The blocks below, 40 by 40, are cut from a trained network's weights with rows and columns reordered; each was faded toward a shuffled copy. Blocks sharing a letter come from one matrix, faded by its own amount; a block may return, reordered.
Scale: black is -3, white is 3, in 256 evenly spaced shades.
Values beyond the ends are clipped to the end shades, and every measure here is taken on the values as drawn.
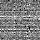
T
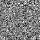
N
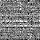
T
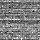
T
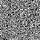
N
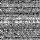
T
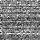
T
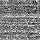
T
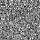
N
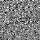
N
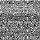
T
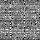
T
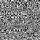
N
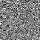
N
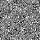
N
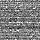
T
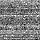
T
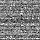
T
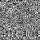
N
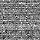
T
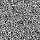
N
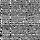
T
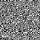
N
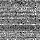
T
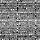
T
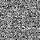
N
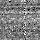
T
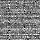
T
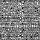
T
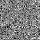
N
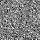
N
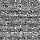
T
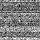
T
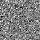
N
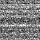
T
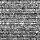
T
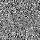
N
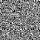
N
